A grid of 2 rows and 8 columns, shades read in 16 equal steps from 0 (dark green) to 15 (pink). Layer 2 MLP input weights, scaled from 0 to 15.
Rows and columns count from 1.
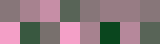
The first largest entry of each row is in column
3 1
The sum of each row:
69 66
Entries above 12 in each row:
0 2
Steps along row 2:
down up up down down up down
